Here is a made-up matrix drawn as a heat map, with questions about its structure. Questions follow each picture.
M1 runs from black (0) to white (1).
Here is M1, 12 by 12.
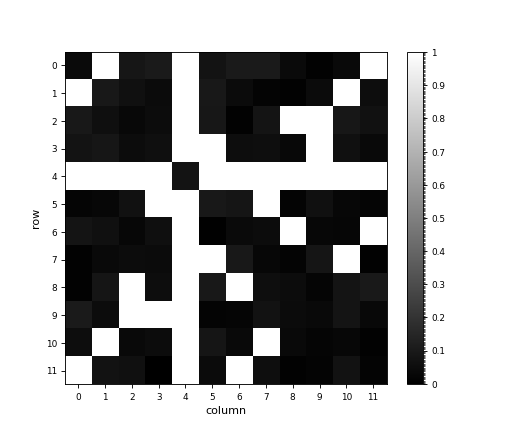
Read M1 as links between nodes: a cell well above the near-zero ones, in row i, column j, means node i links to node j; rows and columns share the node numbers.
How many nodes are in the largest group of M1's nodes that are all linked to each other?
3
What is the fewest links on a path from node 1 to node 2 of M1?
2
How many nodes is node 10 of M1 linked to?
3
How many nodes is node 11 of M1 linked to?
3
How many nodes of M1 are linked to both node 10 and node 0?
2
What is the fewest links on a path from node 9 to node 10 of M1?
2
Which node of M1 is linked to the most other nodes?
node 4
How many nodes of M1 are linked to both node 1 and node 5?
1
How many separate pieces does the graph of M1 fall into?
1
